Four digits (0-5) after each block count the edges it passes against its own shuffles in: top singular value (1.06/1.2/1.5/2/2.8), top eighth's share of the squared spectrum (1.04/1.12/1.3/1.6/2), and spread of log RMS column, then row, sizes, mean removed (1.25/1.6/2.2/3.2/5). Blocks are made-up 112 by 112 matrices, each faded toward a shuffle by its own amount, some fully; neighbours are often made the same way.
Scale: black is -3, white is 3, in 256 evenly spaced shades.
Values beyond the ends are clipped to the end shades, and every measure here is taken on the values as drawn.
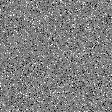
2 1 0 0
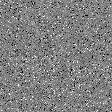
2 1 0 0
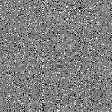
4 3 2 2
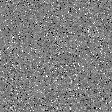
2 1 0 0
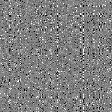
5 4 3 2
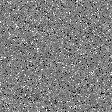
0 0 0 0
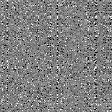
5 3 3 1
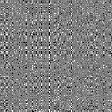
5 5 4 3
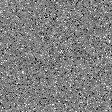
0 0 0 0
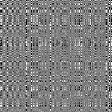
5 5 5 4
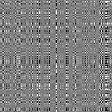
5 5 5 4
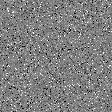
2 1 0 0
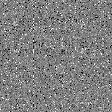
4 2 1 0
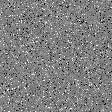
0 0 0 0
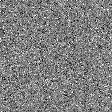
1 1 0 0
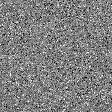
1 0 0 0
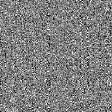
3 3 3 1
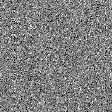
3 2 2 0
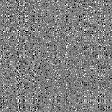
4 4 3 2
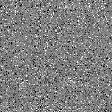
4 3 2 1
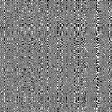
5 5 4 3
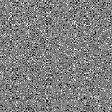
4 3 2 2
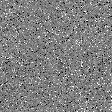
2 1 0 0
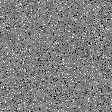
1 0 0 0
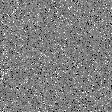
2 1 1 0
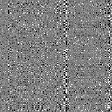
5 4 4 2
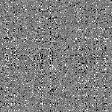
2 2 3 3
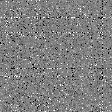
2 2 2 2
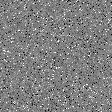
0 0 0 0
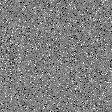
0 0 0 0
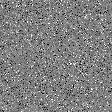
0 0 0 0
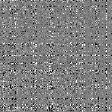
2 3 4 4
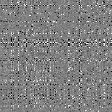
5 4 3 3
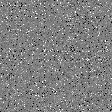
3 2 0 1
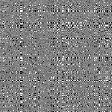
5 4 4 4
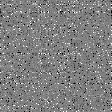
4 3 1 2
